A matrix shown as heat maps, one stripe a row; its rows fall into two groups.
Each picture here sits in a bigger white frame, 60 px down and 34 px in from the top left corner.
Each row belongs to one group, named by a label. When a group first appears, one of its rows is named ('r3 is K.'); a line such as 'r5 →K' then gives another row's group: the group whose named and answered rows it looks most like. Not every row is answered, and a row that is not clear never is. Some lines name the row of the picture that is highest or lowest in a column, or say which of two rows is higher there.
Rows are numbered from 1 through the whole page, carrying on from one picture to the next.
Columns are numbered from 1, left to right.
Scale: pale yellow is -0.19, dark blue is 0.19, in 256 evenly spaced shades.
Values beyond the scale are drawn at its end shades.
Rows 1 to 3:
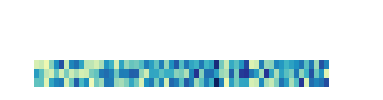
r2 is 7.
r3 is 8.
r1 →8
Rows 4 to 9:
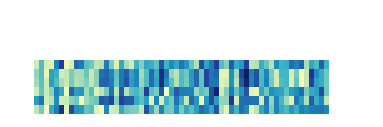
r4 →8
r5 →7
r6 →7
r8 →7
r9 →8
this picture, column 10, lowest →8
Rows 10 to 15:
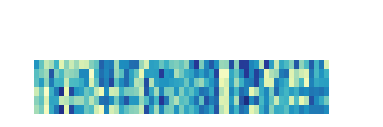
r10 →7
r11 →7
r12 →7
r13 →8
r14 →7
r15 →8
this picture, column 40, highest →10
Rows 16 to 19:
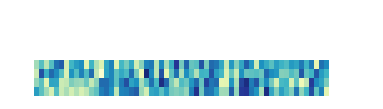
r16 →8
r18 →7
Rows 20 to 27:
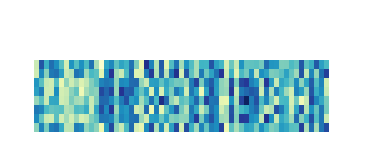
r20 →8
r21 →8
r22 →7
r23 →7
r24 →7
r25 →7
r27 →8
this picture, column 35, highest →24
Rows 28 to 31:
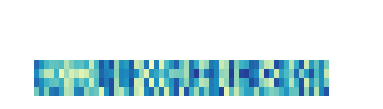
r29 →7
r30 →7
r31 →8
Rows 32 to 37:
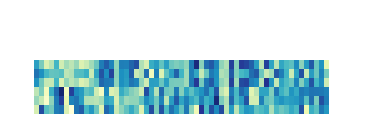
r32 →7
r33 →7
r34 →7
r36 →8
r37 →8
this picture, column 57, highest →35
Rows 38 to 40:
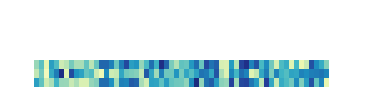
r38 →7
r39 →8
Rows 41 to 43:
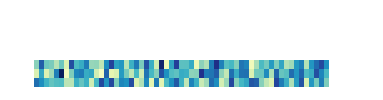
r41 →8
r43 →7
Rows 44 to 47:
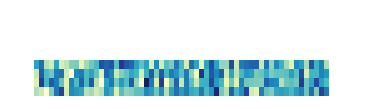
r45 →8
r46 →8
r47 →8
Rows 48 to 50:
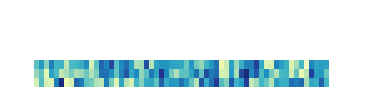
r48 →7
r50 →8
